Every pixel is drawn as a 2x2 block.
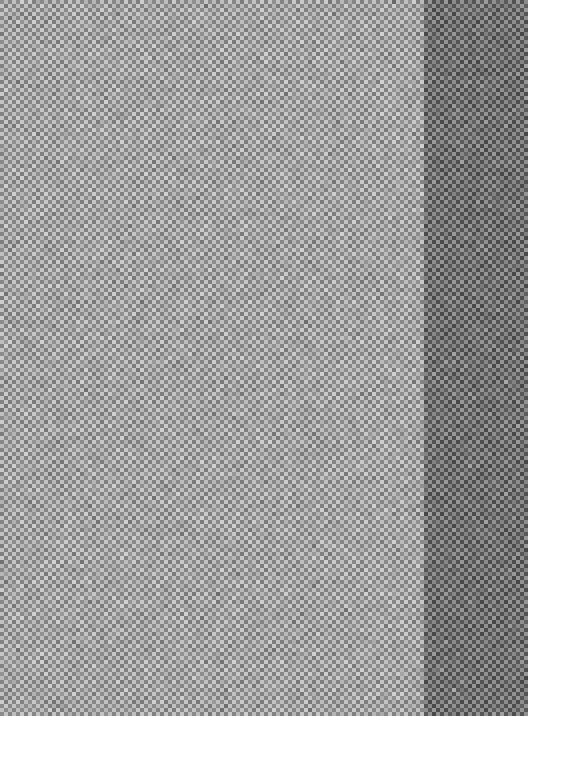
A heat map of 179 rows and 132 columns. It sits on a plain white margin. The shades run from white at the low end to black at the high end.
Seam: vertical, 80% of the way across, the right part higher. Average level on the scale: 40%. Grain: checkered.
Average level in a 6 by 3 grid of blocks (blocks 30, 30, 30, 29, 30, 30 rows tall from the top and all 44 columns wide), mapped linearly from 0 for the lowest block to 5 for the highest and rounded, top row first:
0 0 5
0 0 5
0 0 5
0 0 5
0 0 5
0 0 5
